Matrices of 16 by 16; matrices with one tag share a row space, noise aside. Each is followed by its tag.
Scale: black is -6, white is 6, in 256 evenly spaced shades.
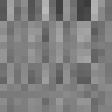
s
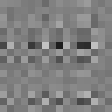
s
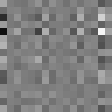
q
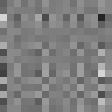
q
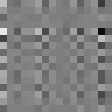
q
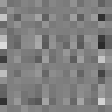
q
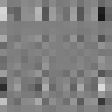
q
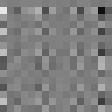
q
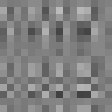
s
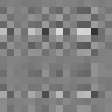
s
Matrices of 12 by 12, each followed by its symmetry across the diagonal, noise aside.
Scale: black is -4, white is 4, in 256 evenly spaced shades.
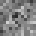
symmetric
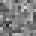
antisymmetric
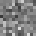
neither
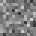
neither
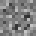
symmetric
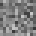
antisymmetric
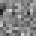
neither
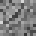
symmetric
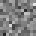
antisymmetric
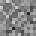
symmetric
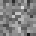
neither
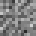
antisymmetric
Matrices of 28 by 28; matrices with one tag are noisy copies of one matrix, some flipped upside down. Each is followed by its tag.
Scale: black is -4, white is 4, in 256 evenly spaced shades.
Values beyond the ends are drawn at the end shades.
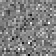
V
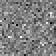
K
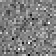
V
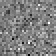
V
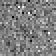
V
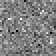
K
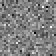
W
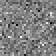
K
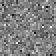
W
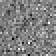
V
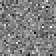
W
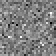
K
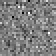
V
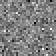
W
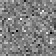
K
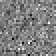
V
